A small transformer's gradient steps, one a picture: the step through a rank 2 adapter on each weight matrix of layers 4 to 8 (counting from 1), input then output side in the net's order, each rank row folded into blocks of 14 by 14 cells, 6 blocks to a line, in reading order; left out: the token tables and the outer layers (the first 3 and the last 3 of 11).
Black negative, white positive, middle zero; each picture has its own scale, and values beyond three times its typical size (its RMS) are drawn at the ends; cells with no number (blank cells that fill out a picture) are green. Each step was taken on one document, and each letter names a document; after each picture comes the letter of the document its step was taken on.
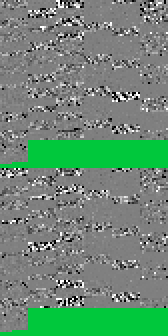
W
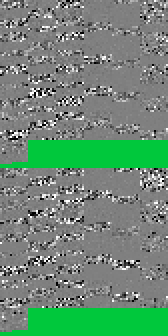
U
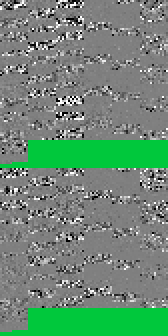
U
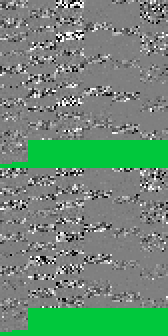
U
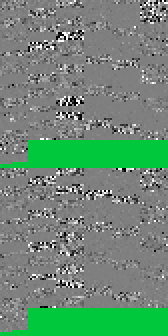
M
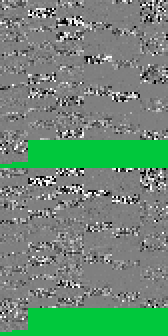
M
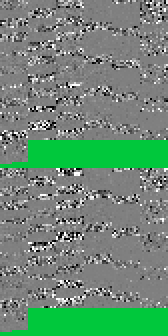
W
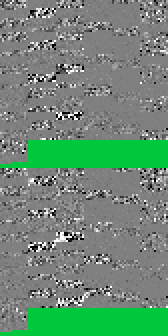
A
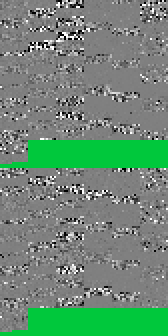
M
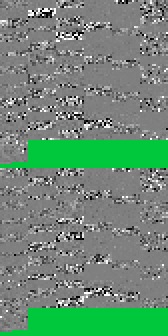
A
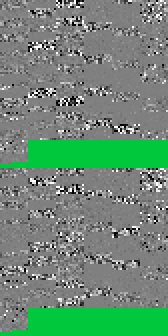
M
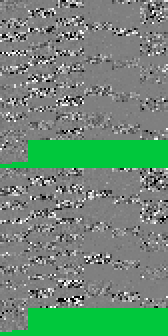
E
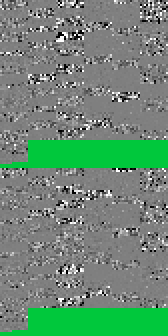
M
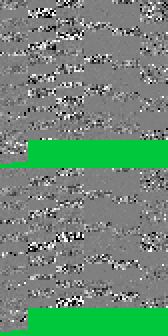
A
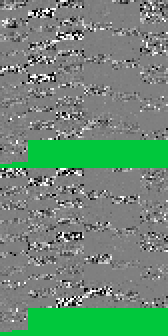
A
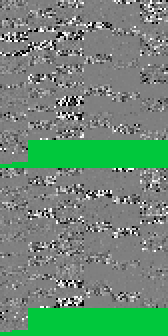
M
